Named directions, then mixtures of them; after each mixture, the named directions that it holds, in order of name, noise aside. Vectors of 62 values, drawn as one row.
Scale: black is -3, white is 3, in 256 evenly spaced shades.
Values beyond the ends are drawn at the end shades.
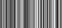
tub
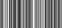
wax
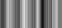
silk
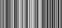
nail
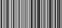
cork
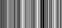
silk, tub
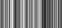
nail, silk, wax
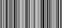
nail, silk, tub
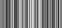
nail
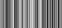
nail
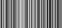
cork, nail, tub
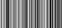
cork, nail, silk
